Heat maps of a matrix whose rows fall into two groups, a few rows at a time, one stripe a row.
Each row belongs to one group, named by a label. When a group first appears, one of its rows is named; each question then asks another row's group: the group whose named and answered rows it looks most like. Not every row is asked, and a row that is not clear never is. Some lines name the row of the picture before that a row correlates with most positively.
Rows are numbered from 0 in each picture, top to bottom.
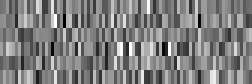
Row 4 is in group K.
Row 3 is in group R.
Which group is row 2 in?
K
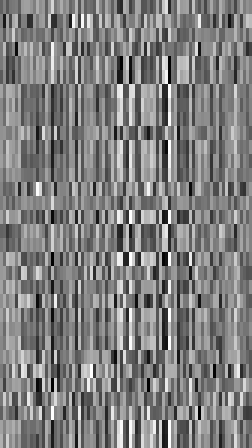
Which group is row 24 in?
R
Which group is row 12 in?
R
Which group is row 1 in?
K
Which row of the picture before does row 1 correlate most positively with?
2
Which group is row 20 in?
R
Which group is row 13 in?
K
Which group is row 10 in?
R
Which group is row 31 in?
R
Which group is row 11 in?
R
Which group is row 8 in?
R
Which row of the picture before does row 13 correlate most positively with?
0
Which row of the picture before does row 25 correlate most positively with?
5
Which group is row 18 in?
R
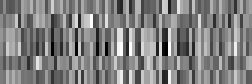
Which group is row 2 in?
R
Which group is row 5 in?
R
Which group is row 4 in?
K
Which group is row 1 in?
K
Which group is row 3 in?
R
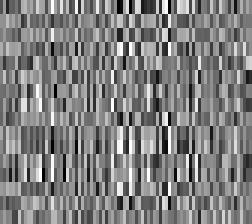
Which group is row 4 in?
K
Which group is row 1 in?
R
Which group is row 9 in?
R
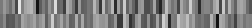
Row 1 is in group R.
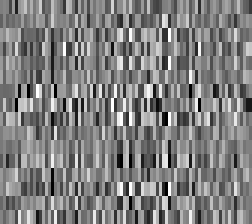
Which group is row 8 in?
R
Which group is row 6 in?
K
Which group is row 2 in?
R
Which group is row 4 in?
R
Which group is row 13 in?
R
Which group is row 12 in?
K
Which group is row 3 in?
K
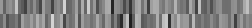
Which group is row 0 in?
K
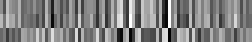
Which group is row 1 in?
R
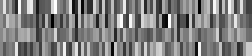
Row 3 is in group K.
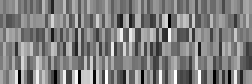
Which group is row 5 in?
K
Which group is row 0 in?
K
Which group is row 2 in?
R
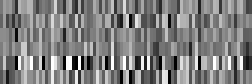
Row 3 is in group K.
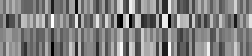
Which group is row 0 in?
R
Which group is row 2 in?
R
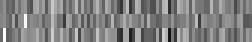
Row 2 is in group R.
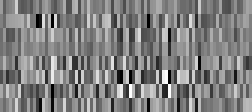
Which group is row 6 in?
R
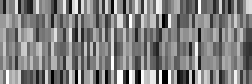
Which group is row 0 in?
K
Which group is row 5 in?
R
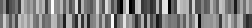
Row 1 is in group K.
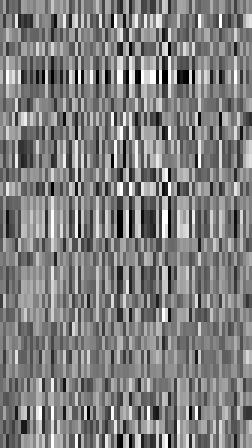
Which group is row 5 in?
R
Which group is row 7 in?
K
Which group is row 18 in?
K
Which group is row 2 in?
R
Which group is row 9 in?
R
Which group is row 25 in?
K
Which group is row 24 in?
R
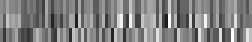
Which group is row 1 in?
R
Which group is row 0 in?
R
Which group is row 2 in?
K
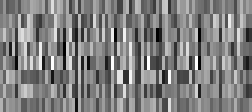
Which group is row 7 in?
R
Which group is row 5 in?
R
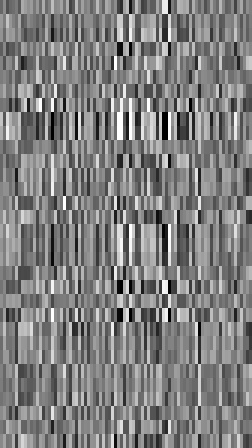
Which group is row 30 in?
R
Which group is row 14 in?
K
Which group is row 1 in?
R
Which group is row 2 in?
R
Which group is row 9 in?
R
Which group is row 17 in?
R
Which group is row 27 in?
K
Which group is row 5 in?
K
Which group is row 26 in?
K
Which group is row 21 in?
R
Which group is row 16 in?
R
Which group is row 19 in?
K
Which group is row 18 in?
R
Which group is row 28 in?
K
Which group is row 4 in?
K
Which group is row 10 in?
K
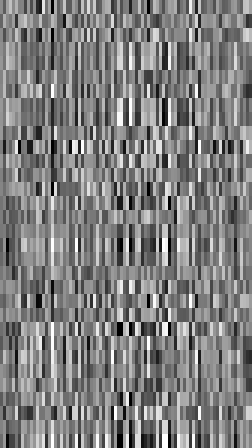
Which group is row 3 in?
R
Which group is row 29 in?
K
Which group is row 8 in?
R
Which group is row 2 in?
K
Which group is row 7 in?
R
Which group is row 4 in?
R
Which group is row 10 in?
K
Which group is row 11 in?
R
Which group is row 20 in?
R
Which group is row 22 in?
R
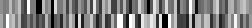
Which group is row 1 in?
R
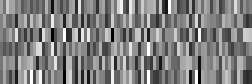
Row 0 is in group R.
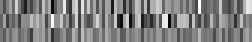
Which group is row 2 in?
K
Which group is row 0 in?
K
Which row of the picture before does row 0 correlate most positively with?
2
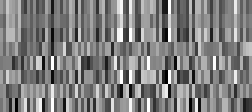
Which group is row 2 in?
R
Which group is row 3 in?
K
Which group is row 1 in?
R
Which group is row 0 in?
R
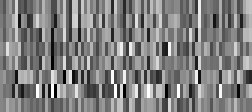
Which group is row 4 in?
K
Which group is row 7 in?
R
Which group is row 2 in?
K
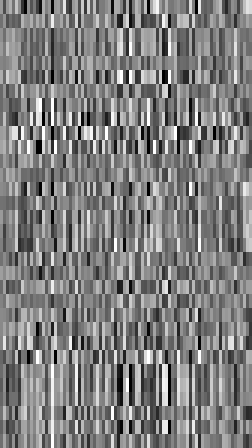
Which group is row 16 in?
K
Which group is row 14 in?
K
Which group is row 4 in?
K
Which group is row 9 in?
K
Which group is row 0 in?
K
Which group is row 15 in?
K
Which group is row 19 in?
R
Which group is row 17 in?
K
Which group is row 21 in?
R
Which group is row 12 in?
R
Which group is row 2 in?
R
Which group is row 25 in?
K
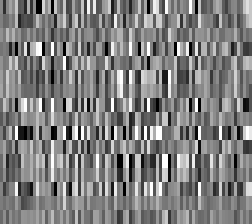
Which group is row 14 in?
K
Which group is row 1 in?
K
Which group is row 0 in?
K
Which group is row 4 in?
K
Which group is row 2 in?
R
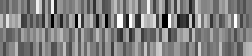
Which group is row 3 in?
K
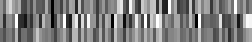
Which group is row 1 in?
K
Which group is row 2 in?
K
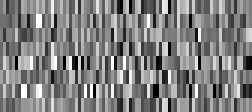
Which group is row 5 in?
R
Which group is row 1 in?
K
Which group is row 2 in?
K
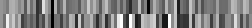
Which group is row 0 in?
K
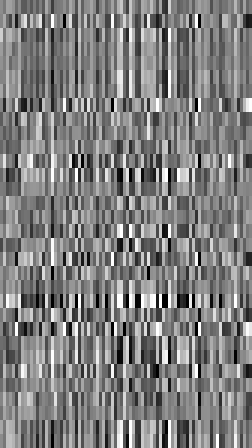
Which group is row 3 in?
R
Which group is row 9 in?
K
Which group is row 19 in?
K
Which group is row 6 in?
R
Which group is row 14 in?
R
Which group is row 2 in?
R
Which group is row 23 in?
K
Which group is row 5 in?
R
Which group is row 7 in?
K
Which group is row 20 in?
R
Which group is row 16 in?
R
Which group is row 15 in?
K
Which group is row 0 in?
R
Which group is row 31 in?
R
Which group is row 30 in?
R
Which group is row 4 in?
R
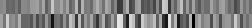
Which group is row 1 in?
R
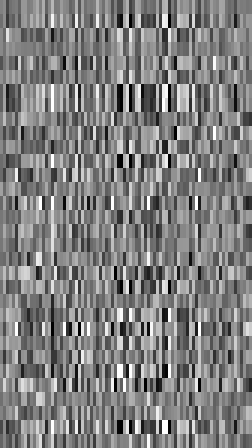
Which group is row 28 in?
K
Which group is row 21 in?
K
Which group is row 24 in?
R
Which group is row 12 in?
K
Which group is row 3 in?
R
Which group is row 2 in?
R
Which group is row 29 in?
K
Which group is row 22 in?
R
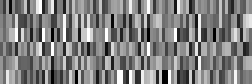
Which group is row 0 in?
K
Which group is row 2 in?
K
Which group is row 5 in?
R
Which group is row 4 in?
K
